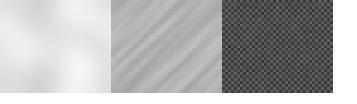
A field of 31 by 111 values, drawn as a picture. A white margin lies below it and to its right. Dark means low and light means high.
The table splits into one row of 3 panels. Panel 1,1: very high, smooth, faint in contrast. Panel 1,2: high, slanting up to the right, faint in contrast. Panel 1,3: low, checkered.
